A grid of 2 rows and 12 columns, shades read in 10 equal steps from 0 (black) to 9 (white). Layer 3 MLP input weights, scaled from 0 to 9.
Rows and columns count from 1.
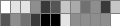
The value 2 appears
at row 1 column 5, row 1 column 11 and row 2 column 4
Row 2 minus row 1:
-6 -3 -4 -3 -2 -3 1 -1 1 0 3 2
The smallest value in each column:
3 5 4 2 0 0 7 5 4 5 2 7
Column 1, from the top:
9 3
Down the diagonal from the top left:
9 5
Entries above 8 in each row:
1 1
